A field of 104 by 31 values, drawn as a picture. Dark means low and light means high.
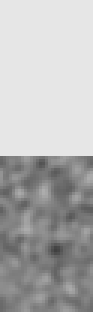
The table splits into 2 rows of 1 panel. Panel 1,1: very high, flat. Panel 2,1: middling, blotchy.
